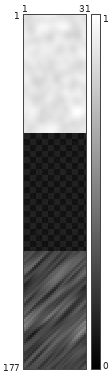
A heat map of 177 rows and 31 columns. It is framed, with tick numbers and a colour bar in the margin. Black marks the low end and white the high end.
It is made of 3 by 1 panels. Panel 1,1: very high, blotchy, faint in contrast. Panel 2,1: very low, checkered, faint in contrast. Panel 3,1: low, slanting up to the right.
